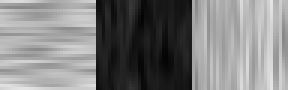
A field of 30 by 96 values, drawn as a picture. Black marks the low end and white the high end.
It is made of 1 by 3 panels. Panel 1,1: high, streaked across. Panel 1,2: very low, streaked downward, faint in contrast. Panel 1,3: high, streaked downward.
